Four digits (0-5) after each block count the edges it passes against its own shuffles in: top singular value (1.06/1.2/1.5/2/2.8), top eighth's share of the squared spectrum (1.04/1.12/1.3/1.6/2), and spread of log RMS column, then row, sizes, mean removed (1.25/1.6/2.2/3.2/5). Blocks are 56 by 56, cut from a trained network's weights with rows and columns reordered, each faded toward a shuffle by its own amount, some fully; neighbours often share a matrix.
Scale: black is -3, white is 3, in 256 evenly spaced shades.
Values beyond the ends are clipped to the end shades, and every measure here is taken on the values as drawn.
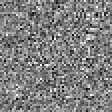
2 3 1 1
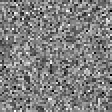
2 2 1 1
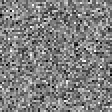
0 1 0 0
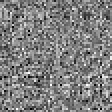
4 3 1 2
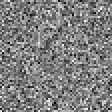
3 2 0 1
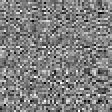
4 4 2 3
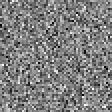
0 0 0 0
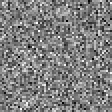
2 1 0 0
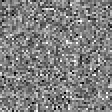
2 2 0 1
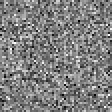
2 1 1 0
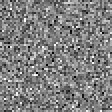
0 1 0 0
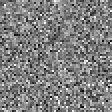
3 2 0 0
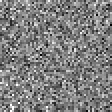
3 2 1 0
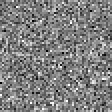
1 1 0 0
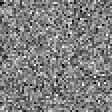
0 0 0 0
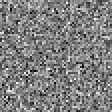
0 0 0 0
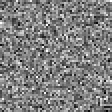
0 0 0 0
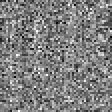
3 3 0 2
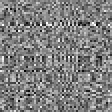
4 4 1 3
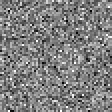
2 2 0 0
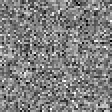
3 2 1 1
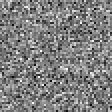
2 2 0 0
